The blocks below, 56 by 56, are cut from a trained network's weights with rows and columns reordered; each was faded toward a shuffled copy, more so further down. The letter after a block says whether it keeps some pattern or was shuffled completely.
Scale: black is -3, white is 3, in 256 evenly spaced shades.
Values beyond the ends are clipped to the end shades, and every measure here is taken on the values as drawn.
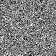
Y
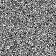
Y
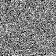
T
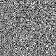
T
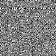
T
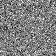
Y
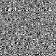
T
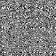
T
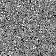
Y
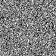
Y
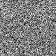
T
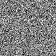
T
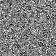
Y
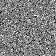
Y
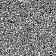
Y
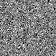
Y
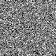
T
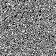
Y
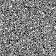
Y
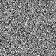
T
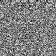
T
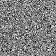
T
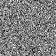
T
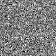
T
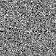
T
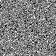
Y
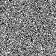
Y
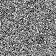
Y
